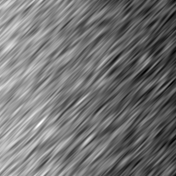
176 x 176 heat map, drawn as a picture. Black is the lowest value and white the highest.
Values rise toward the left. No lone cell stands out from its neighbours. The grain runs diagonally up to the right.
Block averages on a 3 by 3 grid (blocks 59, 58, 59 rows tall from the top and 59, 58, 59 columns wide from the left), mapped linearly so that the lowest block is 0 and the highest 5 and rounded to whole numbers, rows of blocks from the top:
5 2 0 | 5 2 0 | 5 2 0
